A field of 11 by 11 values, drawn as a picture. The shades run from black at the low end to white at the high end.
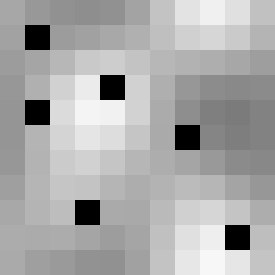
Calmest part: bottom middle. Lone odd cells: 6, each lower than its neighbours. Odd rows or columns: none. Slope: none. Ninth with the lowest average: middle right.
